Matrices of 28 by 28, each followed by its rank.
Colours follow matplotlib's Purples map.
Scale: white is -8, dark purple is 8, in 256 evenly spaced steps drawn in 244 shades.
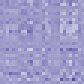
three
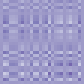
one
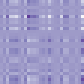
one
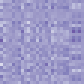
three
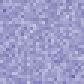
full rank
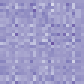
three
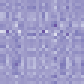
three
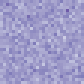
full rank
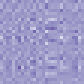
three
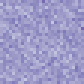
full rank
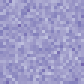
full rank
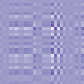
one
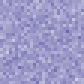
full rank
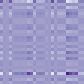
one
